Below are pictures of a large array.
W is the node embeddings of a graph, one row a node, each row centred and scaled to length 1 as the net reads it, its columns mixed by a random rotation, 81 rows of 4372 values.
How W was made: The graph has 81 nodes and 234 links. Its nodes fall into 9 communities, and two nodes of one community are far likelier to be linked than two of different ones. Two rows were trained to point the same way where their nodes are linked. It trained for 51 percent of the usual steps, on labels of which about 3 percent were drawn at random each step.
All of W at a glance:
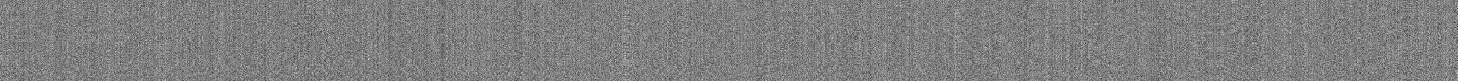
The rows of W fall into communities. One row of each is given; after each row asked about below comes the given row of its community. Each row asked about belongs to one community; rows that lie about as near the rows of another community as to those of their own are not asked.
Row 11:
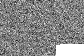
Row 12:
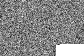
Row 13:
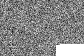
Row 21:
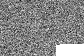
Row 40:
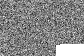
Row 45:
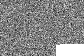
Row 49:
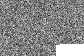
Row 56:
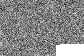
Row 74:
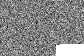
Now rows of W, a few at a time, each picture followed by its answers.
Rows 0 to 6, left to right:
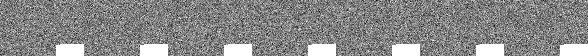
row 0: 56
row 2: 45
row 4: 45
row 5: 49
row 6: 49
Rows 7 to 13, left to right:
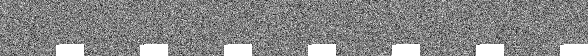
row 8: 56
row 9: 40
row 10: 40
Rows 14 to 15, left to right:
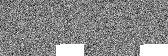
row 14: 56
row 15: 21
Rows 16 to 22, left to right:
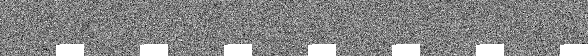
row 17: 45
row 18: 74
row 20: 56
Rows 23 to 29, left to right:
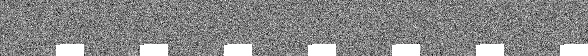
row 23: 13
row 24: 13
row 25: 21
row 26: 56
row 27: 40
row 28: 56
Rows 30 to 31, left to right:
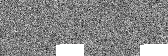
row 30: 74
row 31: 74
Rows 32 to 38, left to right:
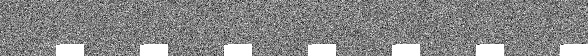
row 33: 21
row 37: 40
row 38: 21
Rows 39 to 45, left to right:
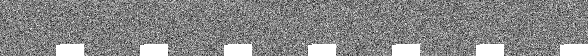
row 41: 12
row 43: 56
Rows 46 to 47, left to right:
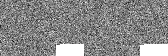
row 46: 74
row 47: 13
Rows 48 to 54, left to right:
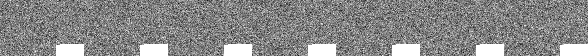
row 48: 11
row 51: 45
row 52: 21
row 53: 74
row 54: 49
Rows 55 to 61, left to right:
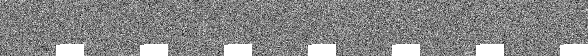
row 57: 21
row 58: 21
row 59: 74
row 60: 13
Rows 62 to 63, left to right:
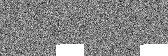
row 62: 13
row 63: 74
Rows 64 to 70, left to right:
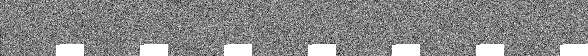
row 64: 13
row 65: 13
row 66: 45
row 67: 12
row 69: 12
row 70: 49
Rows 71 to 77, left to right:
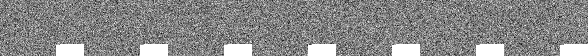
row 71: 45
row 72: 11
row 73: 11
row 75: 45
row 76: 40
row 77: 49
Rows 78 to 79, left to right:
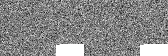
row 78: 21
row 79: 74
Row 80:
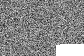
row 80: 45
